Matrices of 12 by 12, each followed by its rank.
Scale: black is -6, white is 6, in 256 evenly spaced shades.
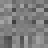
two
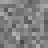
full rank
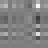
one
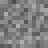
full rank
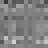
two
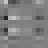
one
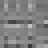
two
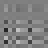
one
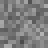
full rank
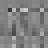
two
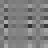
one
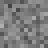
full rank
